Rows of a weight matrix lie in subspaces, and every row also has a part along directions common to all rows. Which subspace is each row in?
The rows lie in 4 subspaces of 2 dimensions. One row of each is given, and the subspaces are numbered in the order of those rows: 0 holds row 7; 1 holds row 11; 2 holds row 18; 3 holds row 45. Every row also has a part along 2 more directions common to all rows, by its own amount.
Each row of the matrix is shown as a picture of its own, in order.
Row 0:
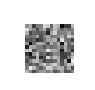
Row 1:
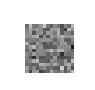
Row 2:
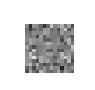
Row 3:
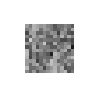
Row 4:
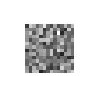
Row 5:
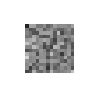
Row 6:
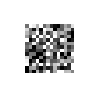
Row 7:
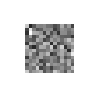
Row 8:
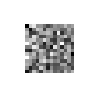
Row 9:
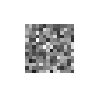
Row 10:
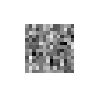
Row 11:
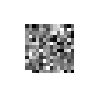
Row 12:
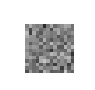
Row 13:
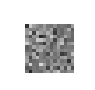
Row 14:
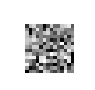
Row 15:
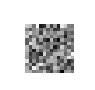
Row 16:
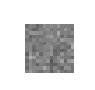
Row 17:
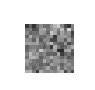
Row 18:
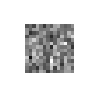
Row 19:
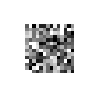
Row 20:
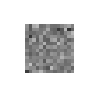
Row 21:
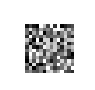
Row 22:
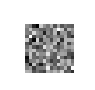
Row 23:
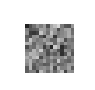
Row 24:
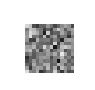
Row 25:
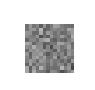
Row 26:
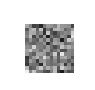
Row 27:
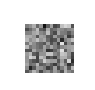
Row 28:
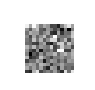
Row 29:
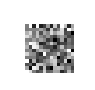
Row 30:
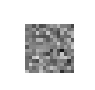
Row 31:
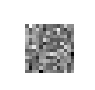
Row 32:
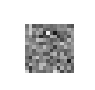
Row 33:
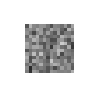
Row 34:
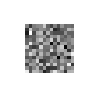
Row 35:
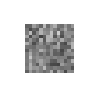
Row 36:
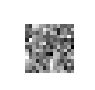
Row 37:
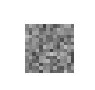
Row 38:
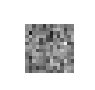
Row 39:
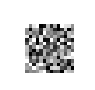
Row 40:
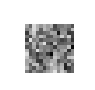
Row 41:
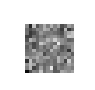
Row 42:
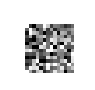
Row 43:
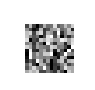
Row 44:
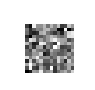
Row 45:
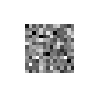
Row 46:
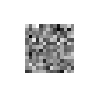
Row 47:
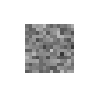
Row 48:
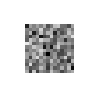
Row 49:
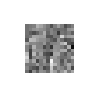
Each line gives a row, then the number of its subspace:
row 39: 1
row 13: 3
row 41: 1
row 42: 0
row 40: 2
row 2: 0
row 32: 3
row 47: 3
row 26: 3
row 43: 2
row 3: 2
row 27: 0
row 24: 3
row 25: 3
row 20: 1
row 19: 1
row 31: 0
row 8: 0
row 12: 0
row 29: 1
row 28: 1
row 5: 0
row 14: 0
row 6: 3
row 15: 1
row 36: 2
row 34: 0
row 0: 0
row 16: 2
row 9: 3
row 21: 1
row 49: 2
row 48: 3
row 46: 1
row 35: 2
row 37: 0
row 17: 1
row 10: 2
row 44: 1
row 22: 1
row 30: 3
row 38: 2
